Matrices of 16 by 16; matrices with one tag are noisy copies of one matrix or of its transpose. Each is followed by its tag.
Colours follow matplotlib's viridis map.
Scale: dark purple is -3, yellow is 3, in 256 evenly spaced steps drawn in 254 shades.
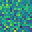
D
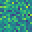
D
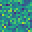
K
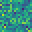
K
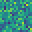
K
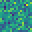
K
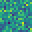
K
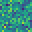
K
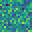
K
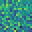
D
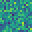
K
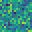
K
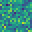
K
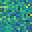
D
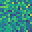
D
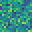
K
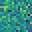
D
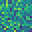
D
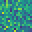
D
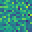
D
